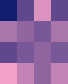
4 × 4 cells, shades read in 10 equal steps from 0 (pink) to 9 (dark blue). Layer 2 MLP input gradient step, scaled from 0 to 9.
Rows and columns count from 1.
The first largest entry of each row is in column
1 3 1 3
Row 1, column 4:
6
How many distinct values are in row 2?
3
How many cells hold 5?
3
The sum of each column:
18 17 14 16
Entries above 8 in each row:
1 0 0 0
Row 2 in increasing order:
3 3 4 5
